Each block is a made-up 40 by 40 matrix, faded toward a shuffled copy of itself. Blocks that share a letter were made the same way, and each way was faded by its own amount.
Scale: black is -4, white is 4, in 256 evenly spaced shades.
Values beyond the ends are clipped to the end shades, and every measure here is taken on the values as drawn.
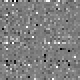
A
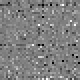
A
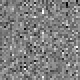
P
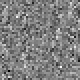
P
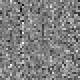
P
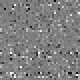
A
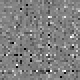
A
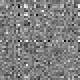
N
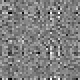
N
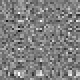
N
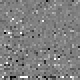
A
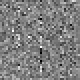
P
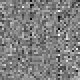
P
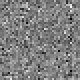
P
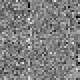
P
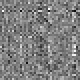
N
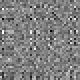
N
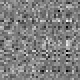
N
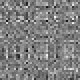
N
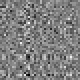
N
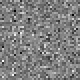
P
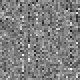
P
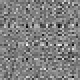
N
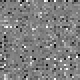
A
